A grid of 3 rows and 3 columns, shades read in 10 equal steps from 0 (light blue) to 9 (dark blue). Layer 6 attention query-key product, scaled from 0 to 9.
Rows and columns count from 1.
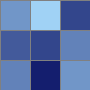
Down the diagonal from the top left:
3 7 3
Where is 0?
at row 1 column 2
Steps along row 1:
down up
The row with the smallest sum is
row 1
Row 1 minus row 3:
-1 -9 4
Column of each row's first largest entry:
3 2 2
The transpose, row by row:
3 6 4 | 0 7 9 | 7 4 3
